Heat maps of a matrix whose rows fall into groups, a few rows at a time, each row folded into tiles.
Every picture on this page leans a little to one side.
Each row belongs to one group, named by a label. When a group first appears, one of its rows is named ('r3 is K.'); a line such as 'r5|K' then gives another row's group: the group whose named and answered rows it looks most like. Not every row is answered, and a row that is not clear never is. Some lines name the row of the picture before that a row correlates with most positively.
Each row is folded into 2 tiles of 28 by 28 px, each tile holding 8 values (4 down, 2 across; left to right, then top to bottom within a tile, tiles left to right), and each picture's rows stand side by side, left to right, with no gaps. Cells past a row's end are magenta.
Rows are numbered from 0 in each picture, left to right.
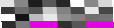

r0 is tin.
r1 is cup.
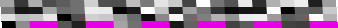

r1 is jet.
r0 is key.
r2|cup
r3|key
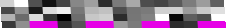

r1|jet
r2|jet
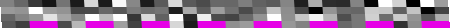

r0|jet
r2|tin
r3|tin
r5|key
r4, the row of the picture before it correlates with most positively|2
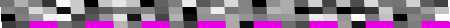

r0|jet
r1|tin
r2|tin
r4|tin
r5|key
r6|key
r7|jet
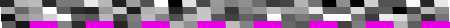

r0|jet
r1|key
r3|cup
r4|jet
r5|jet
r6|key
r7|cup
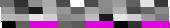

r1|cup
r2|key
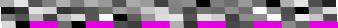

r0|cup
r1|key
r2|jet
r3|tin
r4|jet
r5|cup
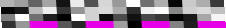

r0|cup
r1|cup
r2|cup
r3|jet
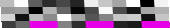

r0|tin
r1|key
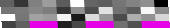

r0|key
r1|tin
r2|jet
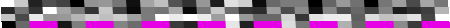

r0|tin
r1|key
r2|key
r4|tin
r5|tin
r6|tin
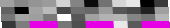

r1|tin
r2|tin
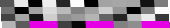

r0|cup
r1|cup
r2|cup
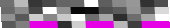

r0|tin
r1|key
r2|jet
